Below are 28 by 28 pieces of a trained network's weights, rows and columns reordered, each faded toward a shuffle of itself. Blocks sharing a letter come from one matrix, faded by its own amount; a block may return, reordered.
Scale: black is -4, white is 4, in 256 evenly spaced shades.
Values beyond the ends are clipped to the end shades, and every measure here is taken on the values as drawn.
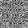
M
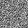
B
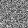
B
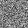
B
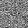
M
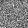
B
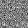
M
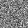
B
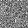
B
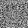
M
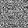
M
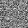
M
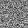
M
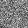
B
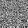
M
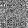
M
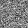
B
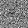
M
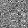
M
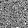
B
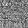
M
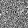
B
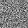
M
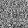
M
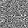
M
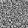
M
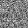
M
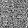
M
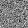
B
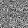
M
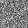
B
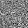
M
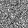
B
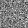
B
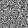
B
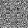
M
